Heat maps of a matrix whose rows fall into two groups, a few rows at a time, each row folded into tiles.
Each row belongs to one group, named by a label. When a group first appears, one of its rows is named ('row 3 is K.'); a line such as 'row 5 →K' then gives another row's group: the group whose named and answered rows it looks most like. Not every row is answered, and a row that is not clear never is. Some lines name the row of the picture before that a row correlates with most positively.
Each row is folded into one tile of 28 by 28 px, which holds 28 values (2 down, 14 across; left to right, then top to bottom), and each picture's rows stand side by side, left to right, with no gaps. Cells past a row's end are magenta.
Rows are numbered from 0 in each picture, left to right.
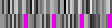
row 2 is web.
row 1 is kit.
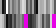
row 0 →web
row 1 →kit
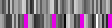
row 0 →web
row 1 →web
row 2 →kit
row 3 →web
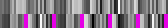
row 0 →kit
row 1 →web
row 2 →kit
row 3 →web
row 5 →web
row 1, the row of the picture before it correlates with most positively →3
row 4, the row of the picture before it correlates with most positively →1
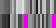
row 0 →kit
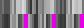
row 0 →kit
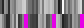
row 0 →kit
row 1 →kit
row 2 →web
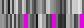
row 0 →web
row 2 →kit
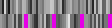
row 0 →kit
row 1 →kit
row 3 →web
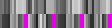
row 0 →kit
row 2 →kit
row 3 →kit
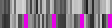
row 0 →kit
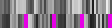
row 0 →kit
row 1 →web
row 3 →web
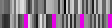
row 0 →kit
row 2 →web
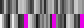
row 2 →kit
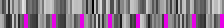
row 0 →web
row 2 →kit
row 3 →web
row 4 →kit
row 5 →web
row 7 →kit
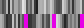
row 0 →web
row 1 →kit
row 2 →web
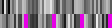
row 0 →kit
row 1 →kit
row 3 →web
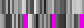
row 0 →web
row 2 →kit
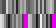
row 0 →web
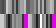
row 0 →web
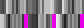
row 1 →kit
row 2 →web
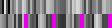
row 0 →kit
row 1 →kit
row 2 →kit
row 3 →kit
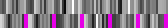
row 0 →web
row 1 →web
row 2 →kit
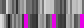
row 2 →kit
